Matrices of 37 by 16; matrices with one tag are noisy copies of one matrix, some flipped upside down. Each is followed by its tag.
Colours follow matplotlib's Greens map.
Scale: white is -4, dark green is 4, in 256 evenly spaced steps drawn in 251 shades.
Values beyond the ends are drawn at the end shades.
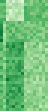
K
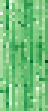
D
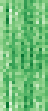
D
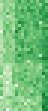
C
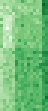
C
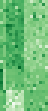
K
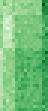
C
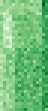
C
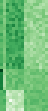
K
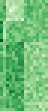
K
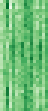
D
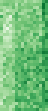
C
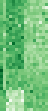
K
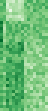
K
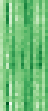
D
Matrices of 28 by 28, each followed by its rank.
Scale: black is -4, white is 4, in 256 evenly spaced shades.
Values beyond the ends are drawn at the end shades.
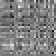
three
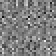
five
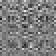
three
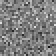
full rank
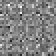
five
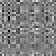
three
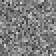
full rank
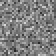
full rank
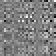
three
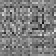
five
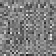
five
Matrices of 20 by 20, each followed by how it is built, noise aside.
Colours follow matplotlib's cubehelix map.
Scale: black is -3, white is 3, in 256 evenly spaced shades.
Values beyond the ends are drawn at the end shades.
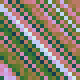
Toeplitz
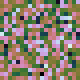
noise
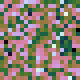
noise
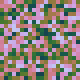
noise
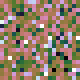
noise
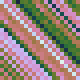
Toeplitz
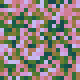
noise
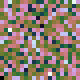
noise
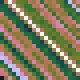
Toeplitz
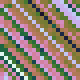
Toeplitz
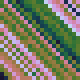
Toeplitz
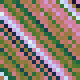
Toeplitz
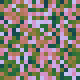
noise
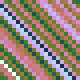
Toeplitz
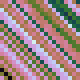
Toeplitz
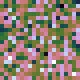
noise
